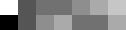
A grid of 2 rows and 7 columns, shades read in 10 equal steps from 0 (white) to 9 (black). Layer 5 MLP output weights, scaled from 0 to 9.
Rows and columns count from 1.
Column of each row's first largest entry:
2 1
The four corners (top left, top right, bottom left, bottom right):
0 2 9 3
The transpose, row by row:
0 9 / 6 6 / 5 4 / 5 3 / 4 5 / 3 5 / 2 3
